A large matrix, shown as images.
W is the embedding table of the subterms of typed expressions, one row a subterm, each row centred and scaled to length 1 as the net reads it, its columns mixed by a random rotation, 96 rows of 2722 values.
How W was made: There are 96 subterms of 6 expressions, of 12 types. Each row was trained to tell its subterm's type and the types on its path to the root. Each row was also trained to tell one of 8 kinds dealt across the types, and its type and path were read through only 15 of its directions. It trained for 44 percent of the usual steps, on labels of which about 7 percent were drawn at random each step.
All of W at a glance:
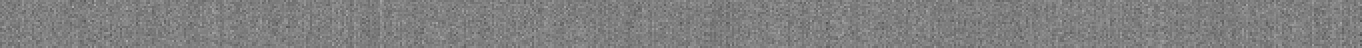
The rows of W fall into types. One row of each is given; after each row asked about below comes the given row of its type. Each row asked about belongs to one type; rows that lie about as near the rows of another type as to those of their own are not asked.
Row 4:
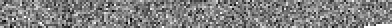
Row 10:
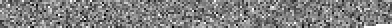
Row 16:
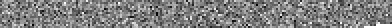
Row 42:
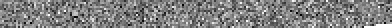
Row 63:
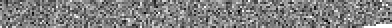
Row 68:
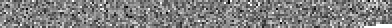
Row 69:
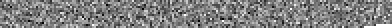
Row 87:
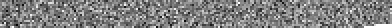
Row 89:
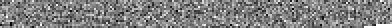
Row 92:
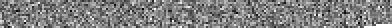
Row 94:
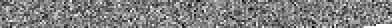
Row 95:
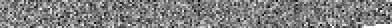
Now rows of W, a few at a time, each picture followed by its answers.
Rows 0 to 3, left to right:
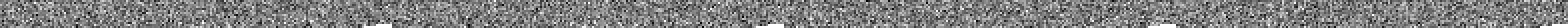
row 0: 95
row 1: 95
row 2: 92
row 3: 4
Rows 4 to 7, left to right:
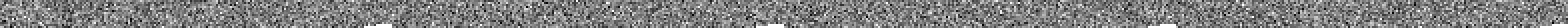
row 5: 42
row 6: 69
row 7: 89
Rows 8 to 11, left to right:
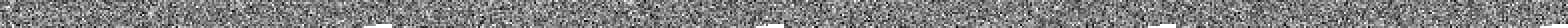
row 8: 92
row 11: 92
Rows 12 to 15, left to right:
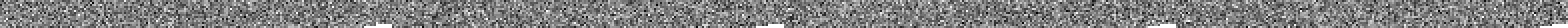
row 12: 10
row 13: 42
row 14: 10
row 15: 89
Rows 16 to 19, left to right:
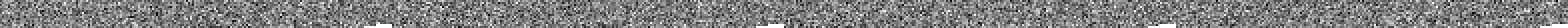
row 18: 87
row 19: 42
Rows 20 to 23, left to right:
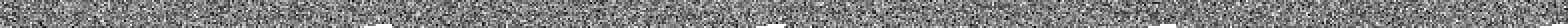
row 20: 68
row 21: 42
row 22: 16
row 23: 10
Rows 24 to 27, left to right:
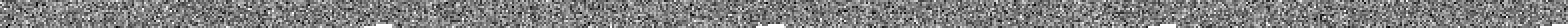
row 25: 87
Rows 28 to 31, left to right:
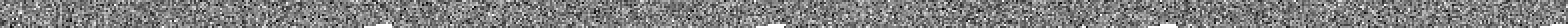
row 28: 4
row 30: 10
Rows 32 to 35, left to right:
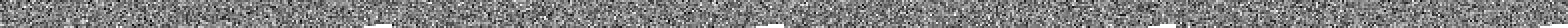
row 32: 69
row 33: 42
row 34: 94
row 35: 87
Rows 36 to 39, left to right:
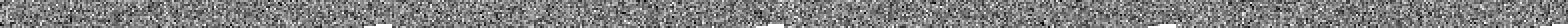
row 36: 89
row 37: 16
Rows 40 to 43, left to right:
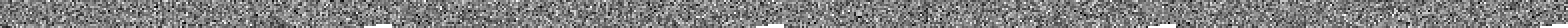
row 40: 63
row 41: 89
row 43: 42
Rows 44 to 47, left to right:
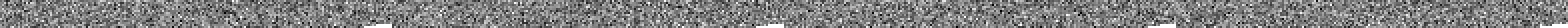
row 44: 95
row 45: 4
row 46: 95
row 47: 95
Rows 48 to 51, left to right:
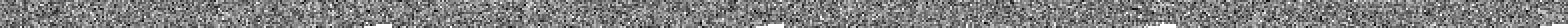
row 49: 95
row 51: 69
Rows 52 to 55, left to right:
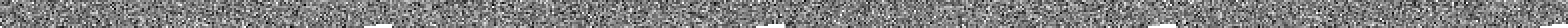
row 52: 89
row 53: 4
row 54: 92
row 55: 89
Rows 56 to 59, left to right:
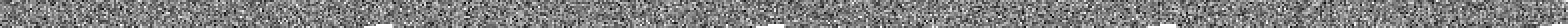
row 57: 69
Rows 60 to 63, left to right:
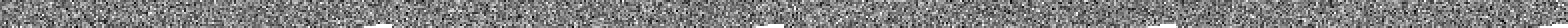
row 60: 63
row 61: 68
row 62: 10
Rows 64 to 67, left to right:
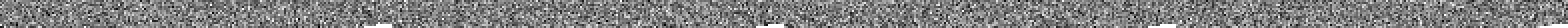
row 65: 89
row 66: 95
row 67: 68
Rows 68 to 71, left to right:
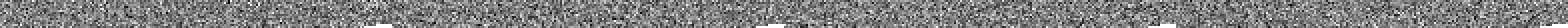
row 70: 10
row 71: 42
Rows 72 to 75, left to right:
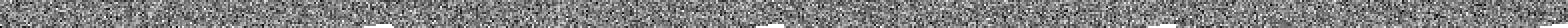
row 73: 63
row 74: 92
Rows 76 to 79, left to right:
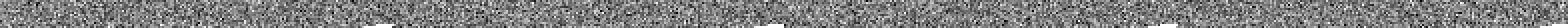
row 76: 10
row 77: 16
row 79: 16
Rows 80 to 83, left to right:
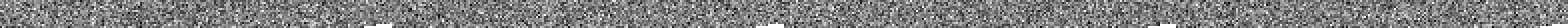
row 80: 4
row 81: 92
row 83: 42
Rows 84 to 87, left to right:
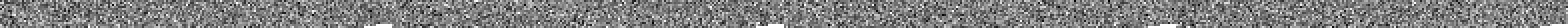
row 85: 95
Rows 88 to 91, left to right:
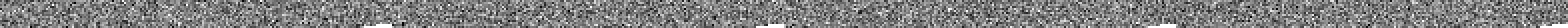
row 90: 10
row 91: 87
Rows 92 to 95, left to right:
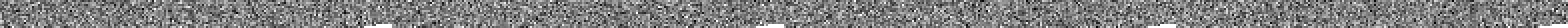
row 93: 69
